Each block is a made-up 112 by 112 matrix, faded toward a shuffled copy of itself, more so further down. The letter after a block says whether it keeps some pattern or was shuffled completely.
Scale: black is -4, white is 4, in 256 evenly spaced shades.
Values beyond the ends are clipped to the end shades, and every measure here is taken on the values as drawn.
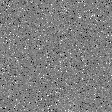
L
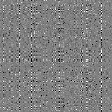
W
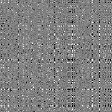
W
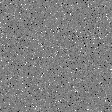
L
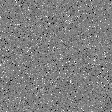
L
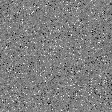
L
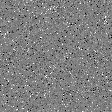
L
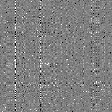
W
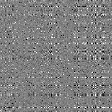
W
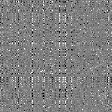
W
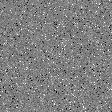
L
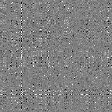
W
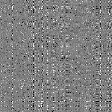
W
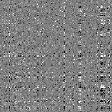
W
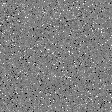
L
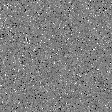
L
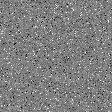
L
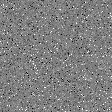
L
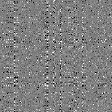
W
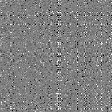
W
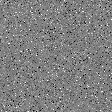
L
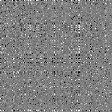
W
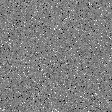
L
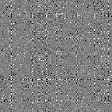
W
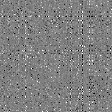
W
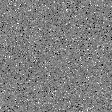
L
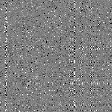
W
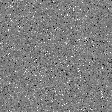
L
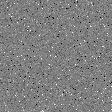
L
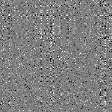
W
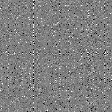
W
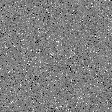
L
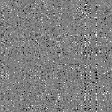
W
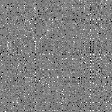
W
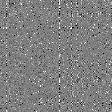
W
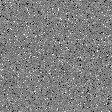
L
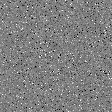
L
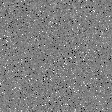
L
